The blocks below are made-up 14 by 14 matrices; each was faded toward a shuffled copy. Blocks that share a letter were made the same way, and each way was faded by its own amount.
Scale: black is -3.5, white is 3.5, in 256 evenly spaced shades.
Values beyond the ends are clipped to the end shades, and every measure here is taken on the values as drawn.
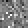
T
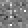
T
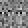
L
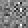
L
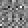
L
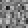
L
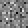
T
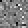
T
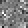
T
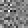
L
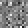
L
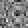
L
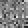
L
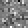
T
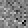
T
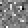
T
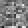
L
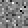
T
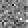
T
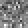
L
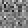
L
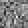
T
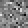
T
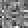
L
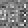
L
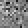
T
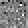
T
